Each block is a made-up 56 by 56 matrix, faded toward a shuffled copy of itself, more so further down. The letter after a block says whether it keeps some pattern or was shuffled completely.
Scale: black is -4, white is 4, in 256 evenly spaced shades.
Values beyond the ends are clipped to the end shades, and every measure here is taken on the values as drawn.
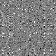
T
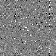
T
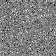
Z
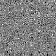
T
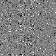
T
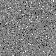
Z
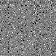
T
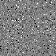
T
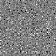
T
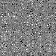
T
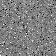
Z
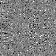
T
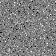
Z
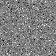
Z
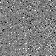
T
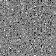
T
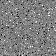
Z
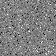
Z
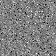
Z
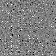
T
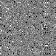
T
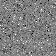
Z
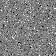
Z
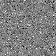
T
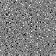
T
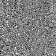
T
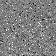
Z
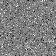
Z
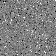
Z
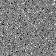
Z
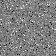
Z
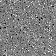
Z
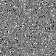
Z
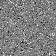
Z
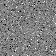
Z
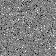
Z
